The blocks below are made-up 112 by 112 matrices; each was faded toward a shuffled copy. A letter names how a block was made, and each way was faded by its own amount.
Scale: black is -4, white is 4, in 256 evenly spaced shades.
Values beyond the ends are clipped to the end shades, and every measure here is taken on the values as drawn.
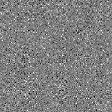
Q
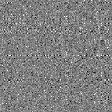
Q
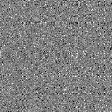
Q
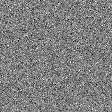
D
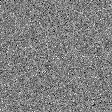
D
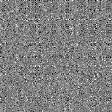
Q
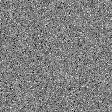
D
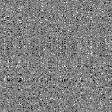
Q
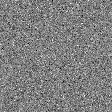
D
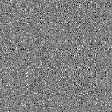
Q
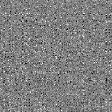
Q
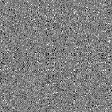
Q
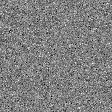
D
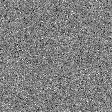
D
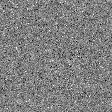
D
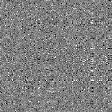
Q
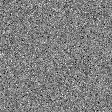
D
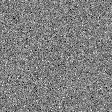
D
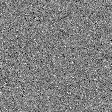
D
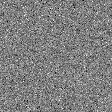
D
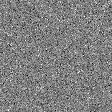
D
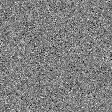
D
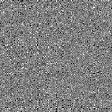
Q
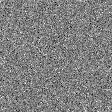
D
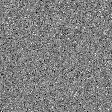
D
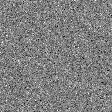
D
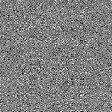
Q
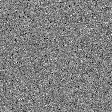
D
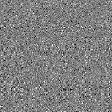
Q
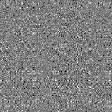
Q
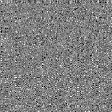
Q
